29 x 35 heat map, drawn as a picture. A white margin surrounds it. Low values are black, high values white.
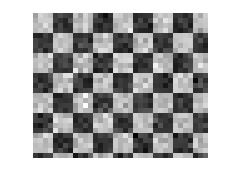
Overall the values sit about 50% of the way up the scale. There is no overall slope. The values fall into two levels. The field is checkered.
